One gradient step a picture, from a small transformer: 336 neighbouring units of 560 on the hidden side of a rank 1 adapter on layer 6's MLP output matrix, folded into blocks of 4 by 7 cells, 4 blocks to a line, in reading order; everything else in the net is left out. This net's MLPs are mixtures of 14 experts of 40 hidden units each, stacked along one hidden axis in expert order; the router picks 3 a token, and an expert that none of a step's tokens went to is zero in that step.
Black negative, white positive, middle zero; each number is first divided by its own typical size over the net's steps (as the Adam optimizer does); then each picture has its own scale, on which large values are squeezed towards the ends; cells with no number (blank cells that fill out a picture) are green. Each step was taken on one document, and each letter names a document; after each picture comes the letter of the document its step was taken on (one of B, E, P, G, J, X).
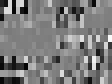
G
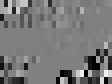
G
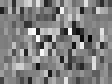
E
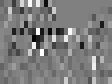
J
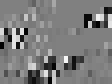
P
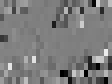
G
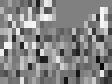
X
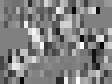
E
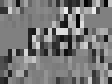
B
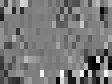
G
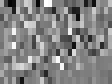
J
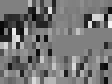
P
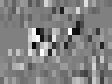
J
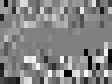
G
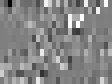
J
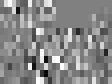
J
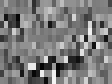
X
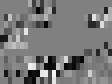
P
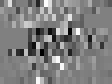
E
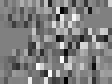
E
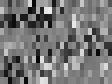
P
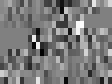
E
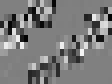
P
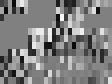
B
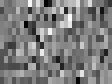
J
